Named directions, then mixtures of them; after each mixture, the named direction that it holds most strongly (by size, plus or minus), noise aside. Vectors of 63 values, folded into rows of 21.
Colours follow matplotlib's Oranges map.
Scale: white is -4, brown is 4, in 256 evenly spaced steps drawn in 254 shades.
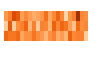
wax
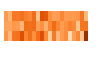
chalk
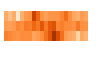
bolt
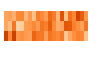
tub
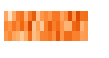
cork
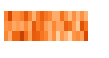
cork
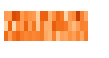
wax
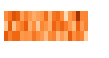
wax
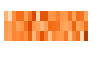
chalk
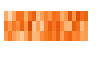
cork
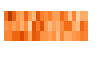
cork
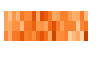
chalk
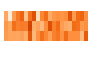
cork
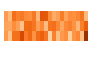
chalk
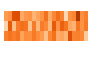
wax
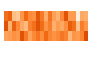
wax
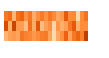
wax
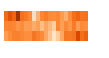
bolt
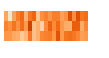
cork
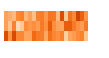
tub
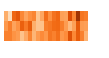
cork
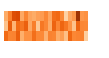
wax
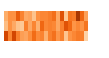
tub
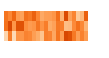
tub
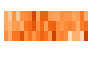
chalk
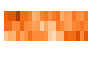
bolt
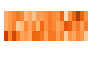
tub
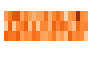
wax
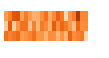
wax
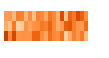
tub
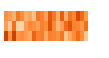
tub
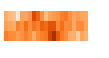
bolt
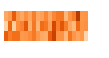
wax
